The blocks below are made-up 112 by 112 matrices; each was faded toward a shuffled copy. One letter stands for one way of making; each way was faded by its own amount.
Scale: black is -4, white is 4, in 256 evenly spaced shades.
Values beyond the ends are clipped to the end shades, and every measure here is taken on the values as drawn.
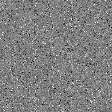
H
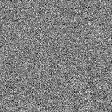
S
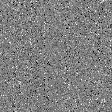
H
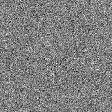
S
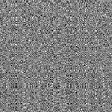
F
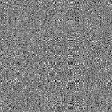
F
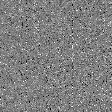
H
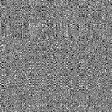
F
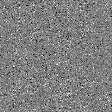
H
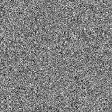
S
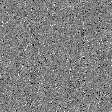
H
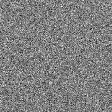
S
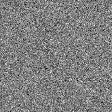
S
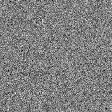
S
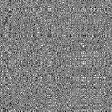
F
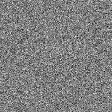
S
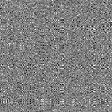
F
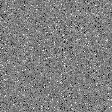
H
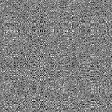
F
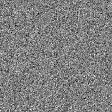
S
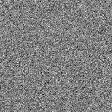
S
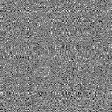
F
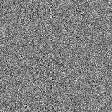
S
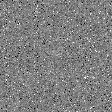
H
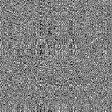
F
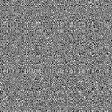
F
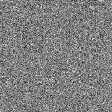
S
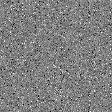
H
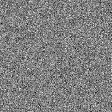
S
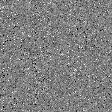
H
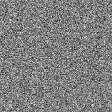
S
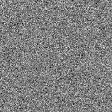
S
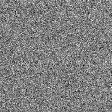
S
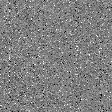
H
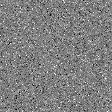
H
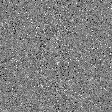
H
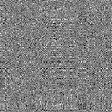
F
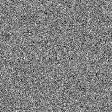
S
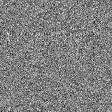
S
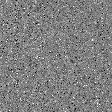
H
